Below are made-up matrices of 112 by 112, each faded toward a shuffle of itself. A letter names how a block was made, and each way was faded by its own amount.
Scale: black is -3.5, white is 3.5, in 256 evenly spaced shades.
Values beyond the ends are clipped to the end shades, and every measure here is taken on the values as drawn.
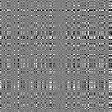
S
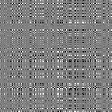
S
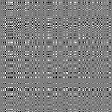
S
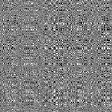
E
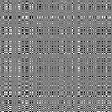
S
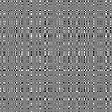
S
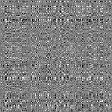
E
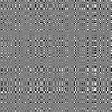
S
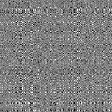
E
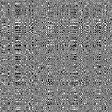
E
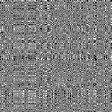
E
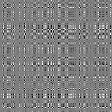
S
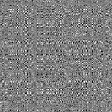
E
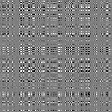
S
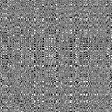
E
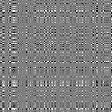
S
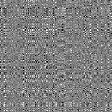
E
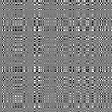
S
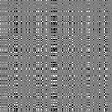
S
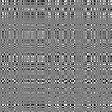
S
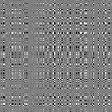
S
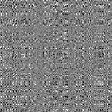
E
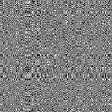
E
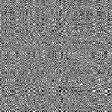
E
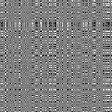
S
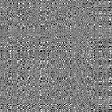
E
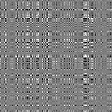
S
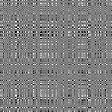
S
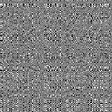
E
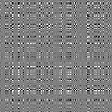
S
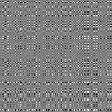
S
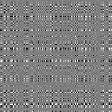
S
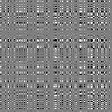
S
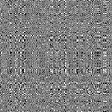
E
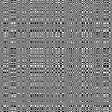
S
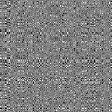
E
